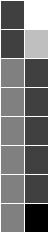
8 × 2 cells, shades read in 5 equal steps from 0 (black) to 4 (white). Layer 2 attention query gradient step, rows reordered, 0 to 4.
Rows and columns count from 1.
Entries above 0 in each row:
2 2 2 2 2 2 2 1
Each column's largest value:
2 4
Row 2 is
1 3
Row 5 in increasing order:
1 2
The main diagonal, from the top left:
1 3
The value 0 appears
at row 8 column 2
